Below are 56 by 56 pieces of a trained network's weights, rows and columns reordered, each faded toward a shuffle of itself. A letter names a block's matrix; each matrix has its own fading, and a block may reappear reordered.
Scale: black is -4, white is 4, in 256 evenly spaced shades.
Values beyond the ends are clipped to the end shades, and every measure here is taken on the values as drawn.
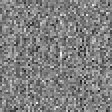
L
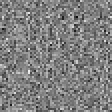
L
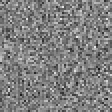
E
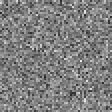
E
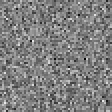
E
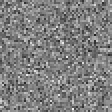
E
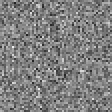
L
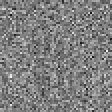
L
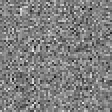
L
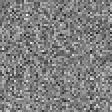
L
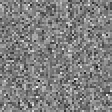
E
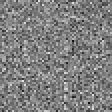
L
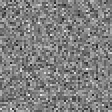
L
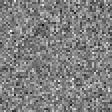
E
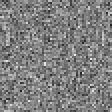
E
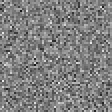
E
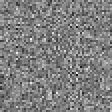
L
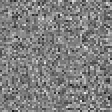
L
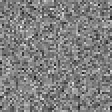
L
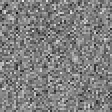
E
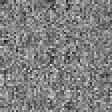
L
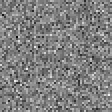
E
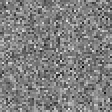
E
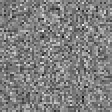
L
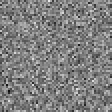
L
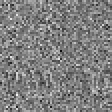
L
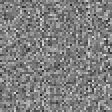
L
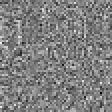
L
